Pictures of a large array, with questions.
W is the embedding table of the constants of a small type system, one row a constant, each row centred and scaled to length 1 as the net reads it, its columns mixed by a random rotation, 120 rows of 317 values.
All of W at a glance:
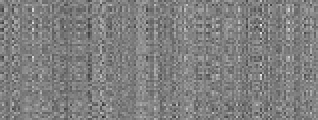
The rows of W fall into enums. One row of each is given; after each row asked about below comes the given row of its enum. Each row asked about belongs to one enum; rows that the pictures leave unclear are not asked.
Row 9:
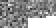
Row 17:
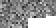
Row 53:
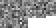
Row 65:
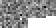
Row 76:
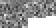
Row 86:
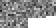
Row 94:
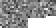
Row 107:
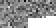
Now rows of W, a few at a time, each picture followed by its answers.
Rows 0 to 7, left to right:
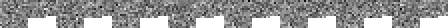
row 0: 94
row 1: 65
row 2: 86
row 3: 76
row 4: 107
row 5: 107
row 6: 17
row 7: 9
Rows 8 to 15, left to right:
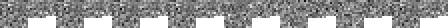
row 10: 9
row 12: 76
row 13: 107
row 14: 86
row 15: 9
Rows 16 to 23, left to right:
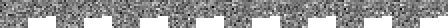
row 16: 86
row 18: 94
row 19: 65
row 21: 76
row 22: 9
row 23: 9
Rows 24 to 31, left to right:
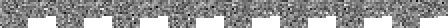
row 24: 94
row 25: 94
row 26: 65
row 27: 65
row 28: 9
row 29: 9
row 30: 9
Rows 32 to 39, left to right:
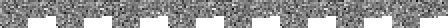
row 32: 94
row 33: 94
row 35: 94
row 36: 9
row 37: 94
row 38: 9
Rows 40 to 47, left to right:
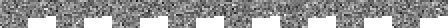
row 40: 94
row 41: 86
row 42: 107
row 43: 86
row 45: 76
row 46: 86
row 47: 94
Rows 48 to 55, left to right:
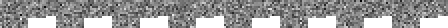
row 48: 65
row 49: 86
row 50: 86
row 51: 76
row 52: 94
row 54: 107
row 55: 17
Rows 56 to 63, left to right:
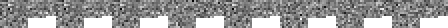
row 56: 9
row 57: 9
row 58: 9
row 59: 107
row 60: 9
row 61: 65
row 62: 94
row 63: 86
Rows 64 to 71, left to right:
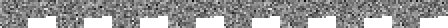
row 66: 53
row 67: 107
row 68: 94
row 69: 107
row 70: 17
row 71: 107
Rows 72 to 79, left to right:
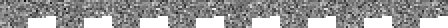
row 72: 107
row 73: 9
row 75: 94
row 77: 94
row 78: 17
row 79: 94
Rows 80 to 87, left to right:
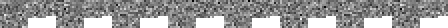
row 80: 76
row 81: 9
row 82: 86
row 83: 107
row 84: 107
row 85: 65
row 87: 9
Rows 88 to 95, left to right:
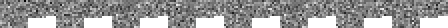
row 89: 86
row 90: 76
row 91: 9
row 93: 76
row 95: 53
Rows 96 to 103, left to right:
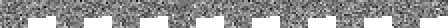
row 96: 65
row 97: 107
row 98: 107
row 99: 76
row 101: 17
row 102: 86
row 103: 94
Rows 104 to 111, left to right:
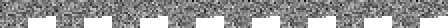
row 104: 86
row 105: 86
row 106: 17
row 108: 107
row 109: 107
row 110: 86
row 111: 107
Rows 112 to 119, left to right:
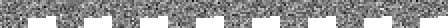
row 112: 65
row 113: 76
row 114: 53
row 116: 86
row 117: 86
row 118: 94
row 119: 107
